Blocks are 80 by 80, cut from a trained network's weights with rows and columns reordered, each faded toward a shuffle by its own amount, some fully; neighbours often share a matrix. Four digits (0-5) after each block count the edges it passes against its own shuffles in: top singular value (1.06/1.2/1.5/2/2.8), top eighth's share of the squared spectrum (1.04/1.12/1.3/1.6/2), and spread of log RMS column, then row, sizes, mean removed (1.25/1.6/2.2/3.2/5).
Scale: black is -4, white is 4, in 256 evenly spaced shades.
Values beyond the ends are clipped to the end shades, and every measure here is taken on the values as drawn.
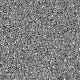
0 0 0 0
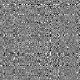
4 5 3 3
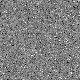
0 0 0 0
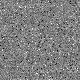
0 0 0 0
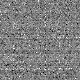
3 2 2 1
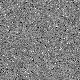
0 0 0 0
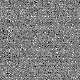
2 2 2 0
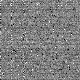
3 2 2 0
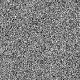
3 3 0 1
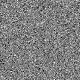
1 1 0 0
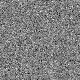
0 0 0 0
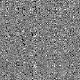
3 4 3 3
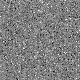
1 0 0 0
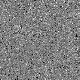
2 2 0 0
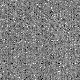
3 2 0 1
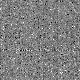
2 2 0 1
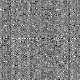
3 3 0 3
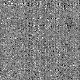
3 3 0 2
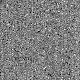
1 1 0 0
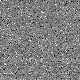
1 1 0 0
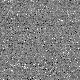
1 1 0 0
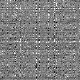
4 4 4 1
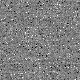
1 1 1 0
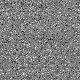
2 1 0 0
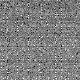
3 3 3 0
